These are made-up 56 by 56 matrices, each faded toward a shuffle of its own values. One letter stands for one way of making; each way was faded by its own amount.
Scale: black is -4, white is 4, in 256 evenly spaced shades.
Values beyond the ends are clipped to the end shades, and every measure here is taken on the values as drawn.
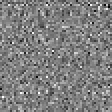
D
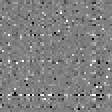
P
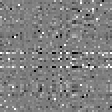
P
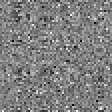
D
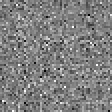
D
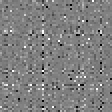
P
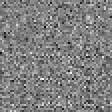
D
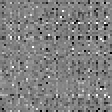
P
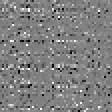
P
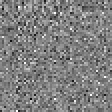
D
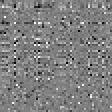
P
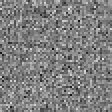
D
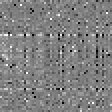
P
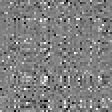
P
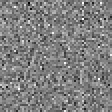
D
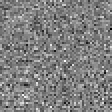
D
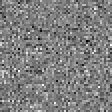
D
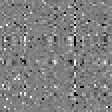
P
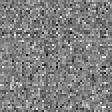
D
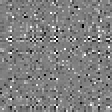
P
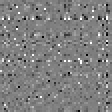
P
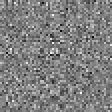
D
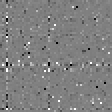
P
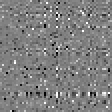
P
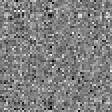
D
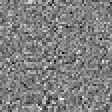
D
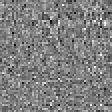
D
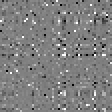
P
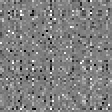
P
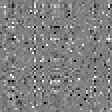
P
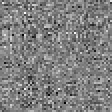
D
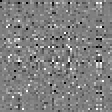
P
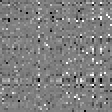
P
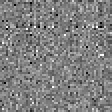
D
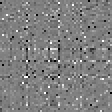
P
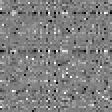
P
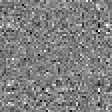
D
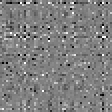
P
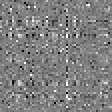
P
